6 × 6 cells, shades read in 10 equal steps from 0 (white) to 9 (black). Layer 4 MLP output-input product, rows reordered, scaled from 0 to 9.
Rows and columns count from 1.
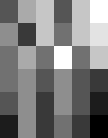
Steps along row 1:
down down up down down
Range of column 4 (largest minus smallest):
6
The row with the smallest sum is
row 1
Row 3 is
5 3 5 0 5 2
